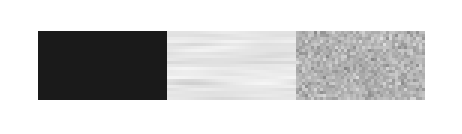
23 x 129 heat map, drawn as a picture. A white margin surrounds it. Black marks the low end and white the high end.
It is made of 1 by 3 panels. Panel 1,1: very low, flat. Panel 1,2: very high, streaked across, faint in contrast. Panel 1,3: high, fine-grained.
